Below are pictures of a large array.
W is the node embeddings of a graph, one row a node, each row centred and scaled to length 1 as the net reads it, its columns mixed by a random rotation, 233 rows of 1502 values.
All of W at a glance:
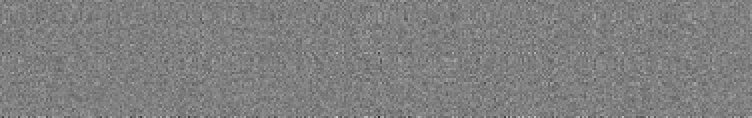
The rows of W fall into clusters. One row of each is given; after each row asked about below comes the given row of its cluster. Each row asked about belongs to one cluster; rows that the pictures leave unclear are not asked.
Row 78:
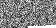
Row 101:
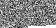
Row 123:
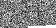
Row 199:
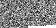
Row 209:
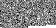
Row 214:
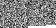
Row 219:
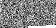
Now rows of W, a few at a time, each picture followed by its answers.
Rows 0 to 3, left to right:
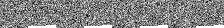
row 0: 101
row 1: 209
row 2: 219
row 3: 219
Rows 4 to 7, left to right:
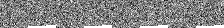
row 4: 199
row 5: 214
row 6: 199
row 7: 78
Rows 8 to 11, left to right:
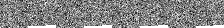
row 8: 123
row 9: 199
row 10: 214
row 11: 123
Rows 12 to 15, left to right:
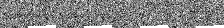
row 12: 78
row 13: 78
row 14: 209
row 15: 123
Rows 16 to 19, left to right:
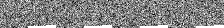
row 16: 78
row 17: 199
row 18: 123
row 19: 214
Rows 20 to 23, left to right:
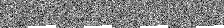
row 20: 123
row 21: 199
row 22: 209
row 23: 219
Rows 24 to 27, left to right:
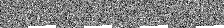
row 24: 209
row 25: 199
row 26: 101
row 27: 78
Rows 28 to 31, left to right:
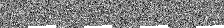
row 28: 199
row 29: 101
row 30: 199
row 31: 209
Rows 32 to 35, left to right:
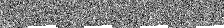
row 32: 101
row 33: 209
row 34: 209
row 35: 199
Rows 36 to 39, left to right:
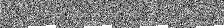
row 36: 219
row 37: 199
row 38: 199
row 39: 199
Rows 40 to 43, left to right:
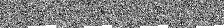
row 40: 123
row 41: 101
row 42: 101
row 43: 199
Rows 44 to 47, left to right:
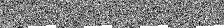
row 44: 101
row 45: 123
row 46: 101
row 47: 209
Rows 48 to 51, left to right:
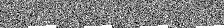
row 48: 209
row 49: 219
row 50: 219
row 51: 214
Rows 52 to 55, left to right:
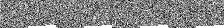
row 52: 219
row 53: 209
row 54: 214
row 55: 123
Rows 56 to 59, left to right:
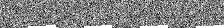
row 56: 219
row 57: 209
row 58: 78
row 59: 78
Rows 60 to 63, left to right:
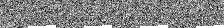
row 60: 101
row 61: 199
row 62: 199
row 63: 78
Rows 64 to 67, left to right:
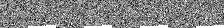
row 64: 199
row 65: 214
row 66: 199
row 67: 209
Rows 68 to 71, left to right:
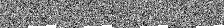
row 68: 199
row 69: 101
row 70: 209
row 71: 219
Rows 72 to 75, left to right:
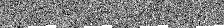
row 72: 101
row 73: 101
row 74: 78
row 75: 209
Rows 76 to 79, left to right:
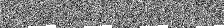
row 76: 219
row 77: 199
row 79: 214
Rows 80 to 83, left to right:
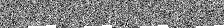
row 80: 199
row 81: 219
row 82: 214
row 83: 123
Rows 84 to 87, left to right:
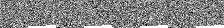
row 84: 219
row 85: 214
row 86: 209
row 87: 214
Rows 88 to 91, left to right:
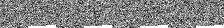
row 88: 101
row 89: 123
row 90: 101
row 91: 199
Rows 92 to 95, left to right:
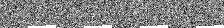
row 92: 199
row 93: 199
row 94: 78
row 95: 219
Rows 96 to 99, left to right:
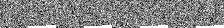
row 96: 123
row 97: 219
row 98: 214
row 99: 199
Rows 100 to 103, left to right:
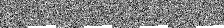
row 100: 123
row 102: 199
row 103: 209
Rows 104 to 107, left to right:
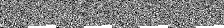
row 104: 214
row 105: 214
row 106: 214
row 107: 214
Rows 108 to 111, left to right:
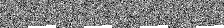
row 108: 199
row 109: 214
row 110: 78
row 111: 219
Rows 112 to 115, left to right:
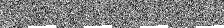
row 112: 101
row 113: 123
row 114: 199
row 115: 199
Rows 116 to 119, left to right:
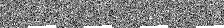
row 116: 199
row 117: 123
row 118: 209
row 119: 123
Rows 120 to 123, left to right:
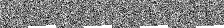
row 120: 219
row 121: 123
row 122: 123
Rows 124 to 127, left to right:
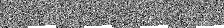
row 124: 123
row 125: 219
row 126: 209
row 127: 199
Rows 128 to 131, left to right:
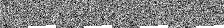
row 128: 219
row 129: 78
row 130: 123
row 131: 101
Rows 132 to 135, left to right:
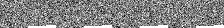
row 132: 214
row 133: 101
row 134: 123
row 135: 219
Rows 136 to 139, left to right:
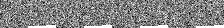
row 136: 123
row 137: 219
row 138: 219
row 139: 123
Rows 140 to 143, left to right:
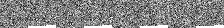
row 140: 199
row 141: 199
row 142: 123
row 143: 219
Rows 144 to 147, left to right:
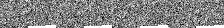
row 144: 78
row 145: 78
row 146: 219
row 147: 209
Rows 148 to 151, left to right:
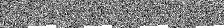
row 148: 214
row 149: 101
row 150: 101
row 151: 123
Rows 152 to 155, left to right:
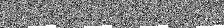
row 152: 214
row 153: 199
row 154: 199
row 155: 209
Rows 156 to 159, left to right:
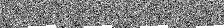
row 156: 219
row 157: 123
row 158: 78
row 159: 123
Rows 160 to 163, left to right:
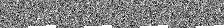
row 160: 209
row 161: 219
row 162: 123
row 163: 78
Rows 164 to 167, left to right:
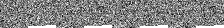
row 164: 209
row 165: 101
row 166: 101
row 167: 101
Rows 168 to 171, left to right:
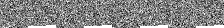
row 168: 101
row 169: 123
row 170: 209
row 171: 214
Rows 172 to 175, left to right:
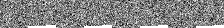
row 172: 123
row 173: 209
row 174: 214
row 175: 199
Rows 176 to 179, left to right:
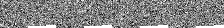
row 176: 214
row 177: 78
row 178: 123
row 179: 101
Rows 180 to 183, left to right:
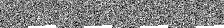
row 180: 209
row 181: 123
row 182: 101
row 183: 214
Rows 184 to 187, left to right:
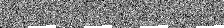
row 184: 219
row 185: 214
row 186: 199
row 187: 78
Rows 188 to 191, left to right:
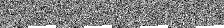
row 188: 101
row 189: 101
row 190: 219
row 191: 214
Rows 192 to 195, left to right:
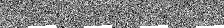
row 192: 101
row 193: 123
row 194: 214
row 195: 199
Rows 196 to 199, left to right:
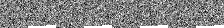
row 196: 199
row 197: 214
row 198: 123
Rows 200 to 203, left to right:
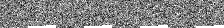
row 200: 199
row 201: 78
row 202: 214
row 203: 123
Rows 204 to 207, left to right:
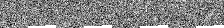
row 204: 214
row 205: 101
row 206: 78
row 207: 209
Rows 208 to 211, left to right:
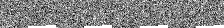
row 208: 101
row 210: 123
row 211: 78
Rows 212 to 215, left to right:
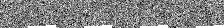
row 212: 123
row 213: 209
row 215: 123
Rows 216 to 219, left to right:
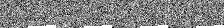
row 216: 199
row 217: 101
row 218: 219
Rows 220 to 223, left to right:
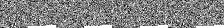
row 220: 214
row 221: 209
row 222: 219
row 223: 214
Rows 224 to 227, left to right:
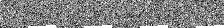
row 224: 219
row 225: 123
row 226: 78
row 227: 214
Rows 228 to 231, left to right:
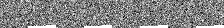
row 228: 78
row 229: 209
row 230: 123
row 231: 219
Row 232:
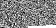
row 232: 214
